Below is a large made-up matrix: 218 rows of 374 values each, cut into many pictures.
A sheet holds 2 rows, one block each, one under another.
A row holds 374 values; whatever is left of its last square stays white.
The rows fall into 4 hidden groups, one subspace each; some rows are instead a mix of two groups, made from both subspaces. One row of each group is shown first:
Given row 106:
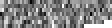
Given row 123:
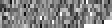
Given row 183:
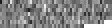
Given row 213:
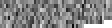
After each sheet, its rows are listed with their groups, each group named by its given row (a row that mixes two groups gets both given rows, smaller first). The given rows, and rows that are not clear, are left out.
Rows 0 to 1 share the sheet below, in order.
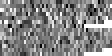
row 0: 106
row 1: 123
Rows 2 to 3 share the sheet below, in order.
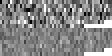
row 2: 183
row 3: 123
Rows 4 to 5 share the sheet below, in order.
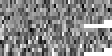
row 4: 213
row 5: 106
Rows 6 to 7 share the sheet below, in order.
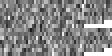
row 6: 213
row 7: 106
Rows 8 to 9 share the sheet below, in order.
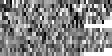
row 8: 123
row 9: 183
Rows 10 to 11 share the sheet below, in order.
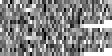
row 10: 183
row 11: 183
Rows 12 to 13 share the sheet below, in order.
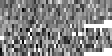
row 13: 123
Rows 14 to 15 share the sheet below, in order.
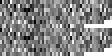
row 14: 183
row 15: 183
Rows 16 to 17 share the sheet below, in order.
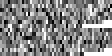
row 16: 106
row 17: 183
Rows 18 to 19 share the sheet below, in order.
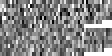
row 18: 123
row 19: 213
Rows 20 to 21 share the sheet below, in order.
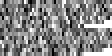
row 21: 106
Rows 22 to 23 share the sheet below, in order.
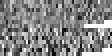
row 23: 106
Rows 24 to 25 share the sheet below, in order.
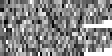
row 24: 106
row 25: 123
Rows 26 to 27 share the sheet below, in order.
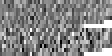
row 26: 183 and 213
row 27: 123
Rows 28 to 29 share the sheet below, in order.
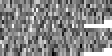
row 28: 213
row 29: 106
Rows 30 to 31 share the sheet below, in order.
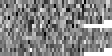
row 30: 213
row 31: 183
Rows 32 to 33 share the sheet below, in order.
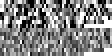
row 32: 106
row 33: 123
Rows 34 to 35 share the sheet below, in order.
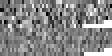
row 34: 106
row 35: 183
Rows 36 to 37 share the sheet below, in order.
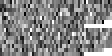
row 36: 123
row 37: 123
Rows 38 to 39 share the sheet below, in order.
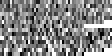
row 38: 213
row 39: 106
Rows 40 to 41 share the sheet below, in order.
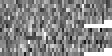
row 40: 213
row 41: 183
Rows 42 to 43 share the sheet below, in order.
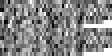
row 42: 106
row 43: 106
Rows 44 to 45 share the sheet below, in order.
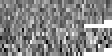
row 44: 213
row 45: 106
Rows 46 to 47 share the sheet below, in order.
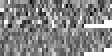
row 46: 106
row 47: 106
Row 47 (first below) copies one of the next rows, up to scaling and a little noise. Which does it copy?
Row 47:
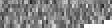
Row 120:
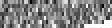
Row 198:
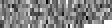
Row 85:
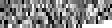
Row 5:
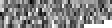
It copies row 120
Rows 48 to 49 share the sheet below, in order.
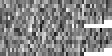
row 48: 213
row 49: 183
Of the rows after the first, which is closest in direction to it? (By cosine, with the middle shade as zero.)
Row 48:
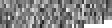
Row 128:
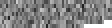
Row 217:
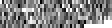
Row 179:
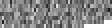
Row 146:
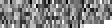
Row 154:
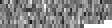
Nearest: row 217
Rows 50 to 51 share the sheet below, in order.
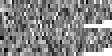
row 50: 123
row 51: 106
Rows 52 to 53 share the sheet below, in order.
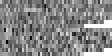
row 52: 183
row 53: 123
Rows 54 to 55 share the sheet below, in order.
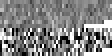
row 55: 123
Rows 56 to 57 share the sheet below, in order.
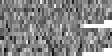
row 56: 183
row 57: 106
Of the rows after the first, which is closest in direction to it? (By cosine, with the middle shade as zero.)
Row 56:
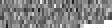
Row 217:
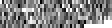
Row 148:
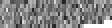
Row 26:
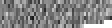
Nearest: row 26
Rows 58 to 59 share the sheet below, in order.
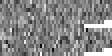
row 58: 183
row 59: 123
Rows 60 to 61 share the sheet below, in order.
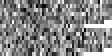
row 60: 183
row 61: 213
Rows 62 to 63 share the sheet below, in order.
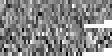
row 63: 106
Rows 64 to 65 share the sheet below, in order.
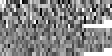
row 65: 213
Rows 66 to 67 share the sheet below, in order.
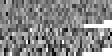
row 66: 123
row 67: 106
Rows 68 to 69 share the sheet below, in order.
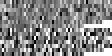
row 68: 123
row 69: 213
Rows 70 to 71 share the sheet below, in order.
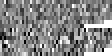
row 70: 123
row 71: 123
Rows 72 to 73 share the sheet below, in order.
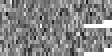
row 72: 123
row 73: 106 and 213
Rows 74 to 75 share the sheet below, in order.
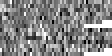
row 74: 123
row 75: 183
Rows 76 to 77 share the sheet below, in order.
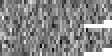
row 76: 106
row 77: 123
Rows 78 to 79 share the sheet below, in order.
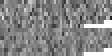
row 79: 106
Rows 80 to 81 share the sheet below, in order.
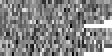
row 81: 213
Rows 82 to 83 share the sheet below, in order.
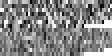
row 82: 106
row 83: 183
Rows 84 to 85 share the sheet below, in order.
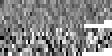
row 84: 106
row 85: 106
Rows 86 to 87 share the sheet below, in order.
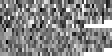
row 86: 213
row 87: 123
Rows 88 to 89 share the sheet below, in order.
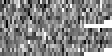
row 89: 183
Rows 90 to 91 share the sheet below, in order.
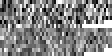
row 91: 106
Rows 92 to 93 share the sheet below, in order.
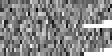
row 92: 106
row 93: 123 and 183
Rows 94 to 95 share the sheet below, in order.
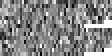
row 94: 106
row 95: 123
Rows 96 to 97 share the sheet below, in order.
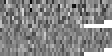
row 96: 123
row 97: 183
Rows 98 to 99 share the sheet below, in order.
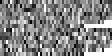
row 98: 183
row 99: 123
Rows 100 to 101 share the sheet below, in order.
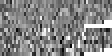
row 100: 123
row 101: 183 and 213
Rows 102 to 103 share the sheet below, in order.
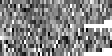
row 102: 183
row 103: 123
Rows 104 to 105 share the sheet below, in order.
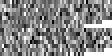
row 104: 123
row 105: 106
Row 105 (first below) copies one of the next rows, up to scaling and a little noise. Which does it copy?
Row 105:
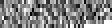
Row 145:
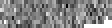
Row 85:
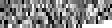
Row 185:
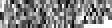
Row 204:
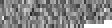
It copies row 204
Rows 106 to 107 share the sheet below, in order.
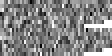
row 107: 123
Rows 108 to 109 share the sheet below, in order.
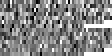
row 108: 213
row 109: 123
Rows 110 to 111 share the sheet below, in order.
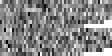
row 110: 183
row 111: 123
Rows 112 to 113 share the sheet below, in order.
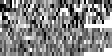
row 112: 123
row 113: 183
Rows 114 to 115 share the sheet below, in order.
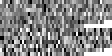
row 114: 183
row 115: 123
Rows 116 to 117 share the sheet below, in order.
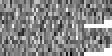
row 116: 213
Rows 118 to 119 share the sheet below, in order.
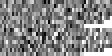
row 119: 183
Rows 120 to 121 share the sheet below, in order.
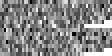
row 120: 106
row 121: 123
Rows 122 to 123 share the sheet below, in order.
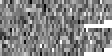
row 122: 183
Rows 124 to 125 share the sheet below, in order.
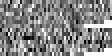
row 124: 123 and 183
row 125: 183
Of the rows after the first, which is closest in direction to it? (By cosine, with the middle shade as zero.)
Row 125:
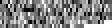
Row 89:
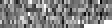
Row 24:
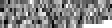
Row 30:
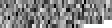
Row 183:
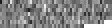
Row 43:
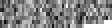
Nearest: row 183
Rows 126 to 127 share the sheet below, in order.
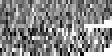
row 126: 106 and 213
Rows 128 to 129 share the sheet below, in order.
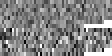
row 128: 213
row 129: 123
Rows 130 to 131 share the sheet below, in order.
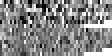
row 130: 183
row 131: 123
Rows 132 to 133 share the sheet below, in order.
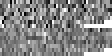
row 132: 123 and 213
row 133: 183
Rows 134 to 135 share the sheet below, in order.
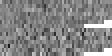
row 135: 213
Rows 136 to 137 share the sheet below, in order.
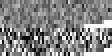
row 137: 183
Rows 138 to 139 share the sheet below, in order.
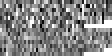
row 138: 213
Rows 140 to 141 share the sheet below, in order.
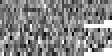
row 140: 183
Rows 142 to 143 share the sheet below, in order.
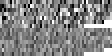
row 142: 123
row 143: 213
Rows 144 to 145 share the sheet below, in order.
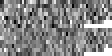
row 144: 106
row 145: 106
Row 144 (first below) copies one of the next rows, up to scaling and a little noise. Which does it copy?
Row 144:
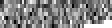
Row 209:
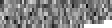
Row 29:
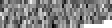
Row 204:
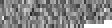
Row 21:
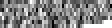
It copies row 209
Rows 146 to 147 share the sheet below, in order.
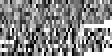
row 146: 183 and 213
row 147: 106 and 213
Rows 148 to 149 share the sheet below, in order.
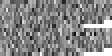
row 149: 123 and 213
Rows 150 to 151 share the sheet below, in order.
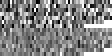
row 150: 213
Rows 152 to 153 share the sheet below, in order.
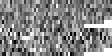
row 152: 213
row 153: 183
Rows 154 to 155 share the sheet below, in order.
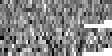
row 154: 183
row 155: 106
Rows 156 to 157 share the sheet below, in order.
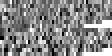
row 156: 123
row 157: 106
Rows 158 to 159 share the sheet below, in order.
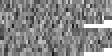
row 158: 213
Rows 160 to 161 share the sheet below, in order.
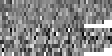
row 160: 123
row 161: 213
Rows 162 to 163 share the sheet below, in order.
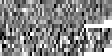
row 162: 183
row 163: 123
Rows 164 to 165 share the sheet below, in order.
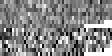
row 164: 183
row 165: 123
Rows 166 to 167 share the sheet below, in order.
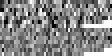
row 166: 106
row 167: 213
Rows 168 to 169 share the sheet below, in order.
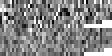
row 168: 123
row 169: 183
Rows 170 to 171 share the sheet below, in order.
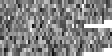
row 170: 213
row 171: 106
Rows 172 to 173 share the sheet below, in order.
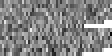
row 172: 106
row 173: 106
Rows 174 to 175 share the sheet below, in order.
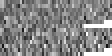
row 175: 106
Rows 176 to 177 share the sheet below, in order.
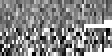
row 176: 213
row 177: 213
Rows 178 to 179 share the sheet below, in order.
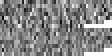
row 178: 106
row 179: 213
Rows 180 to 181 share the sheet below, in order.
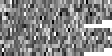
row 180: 123
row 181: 213
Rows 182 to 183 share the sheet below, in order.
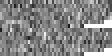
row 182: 183
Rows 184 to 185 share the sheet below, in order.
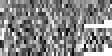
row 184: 106
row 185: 106
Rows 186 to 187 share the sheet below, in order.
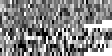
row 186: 123
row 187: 183
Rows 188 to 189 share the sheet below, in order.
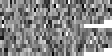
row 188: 213
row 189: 106
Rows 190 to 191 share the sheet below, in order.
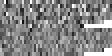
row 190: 123
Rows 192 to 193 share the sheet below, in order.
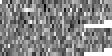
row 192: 183
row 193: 213
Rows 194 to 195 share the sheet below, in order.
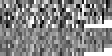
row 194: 213
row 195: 213
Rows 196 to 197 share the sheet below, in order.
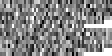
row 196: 213
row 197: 213
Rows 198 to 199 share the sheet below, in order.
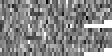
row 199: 183
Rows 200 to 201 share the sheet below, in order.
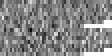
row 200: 106
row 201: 183
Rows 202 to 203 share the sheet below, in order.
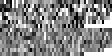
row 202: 123
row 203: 183
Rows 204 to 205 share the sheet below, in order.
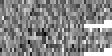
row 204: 106
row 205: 183
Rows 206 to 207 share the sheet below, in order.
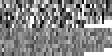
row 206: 213
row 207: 213
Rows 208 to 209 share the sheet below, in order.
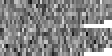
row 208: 183
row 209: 106
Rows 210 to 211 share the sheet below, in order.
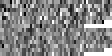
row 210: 123
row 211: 106
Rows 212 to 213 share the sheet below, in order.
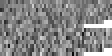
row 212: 106
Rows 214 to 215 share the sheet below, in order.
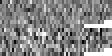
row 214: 183
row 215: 183
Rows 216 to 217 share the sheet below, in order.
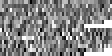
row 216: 106
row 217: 183 and 213
